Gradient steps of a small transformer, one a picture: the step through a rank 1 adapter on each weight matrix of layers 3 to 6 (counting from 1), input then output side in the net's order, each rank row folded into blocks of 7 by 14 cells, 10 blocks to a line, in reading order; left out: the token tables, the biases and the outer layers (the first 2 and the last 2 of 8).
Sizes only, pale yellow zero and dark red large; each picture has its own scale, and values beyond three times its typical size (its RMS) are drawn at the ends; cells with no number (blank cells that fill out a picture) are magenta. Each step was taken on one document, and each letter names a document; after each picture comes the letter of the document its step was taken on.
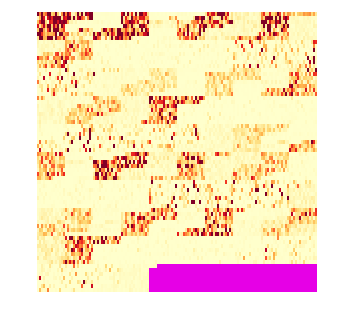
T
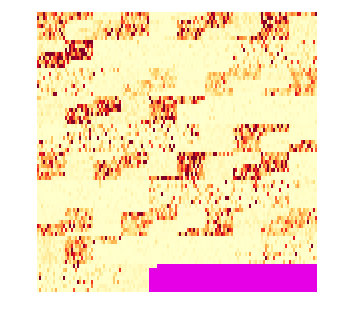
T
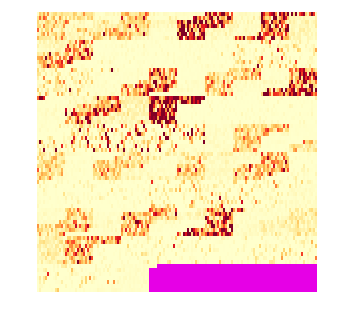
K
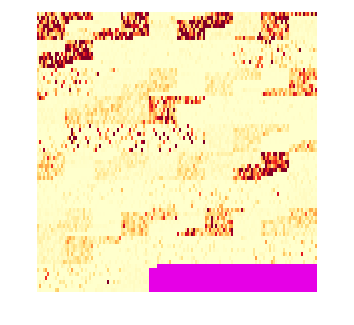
K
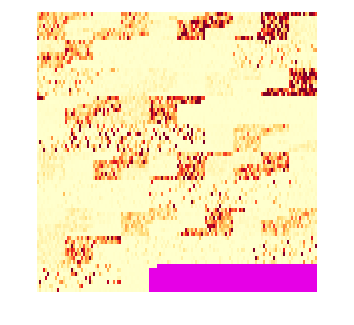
K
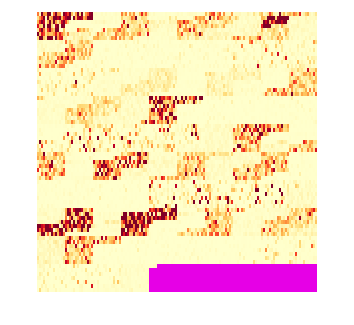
T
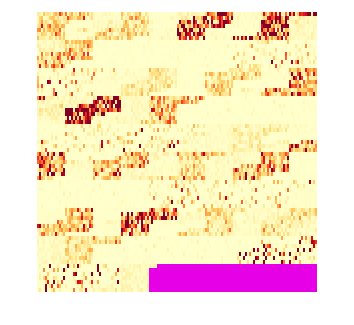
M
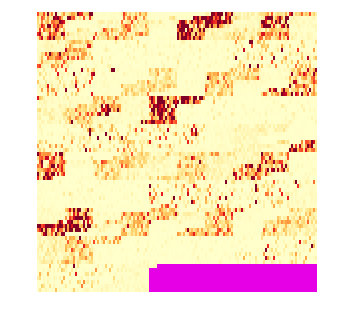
T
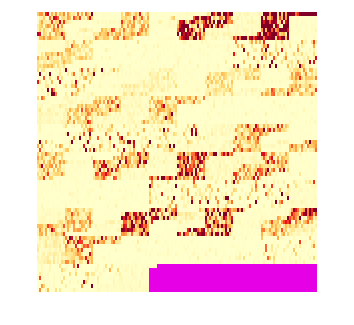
T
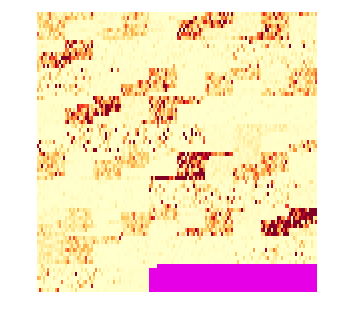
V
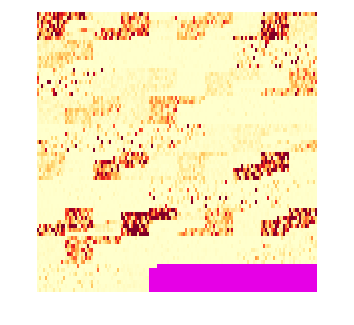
M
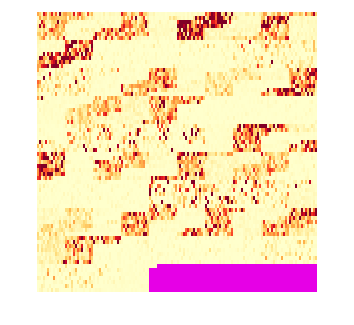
V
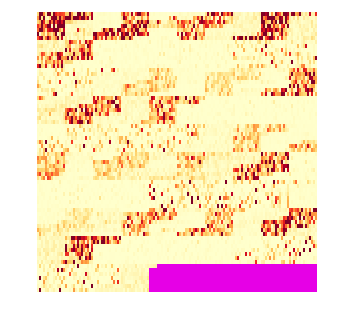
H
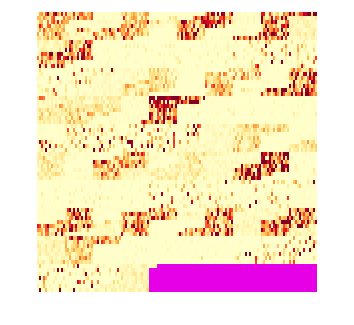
H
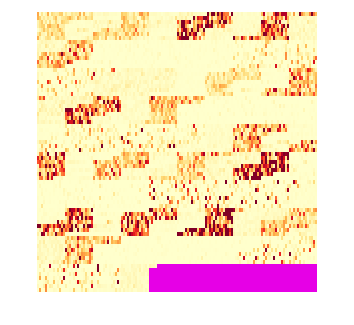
M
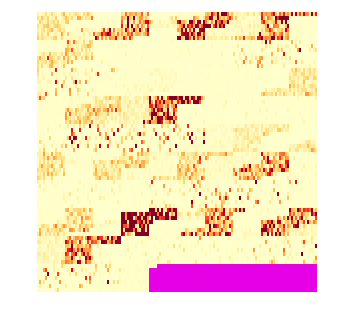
K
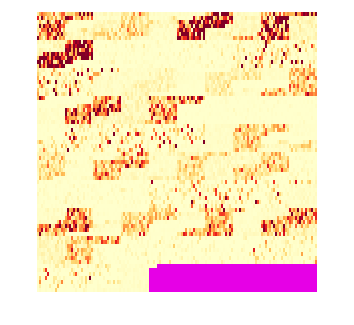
K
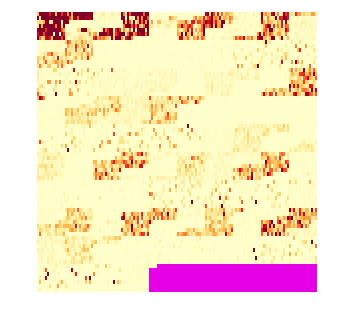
K
